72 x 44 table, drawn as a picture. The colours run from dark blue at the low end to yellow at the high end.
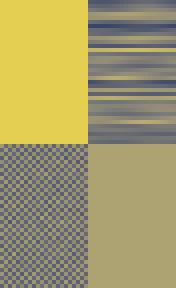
The table splits into 2 rows of 2 panels. Panel 1,1: very high, flat. Panel 1,2: middling, streaked across, strong in contrast. Panel 2,1: middling, checkered, strong in contrast. Panel 2,2: high, flat.
